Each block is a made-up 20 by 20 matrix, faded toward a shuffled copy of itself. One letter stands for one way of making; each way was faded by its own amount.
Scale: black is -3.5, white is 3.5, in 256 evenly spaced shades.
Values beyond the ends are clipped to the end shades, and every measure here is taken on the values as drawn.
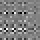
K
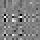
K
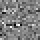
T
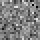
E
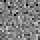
E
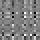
K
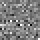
T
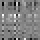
K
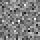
E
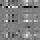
K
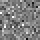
E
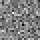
E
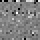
T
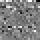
T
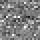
T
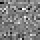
T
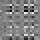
K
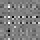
K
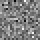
E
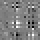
K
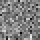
E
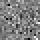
E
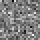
E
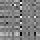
K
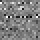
T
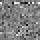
T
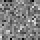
E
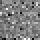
T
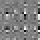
K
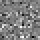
T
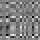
K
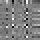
K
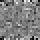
T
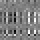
K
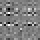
K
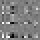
K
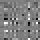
K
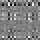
K
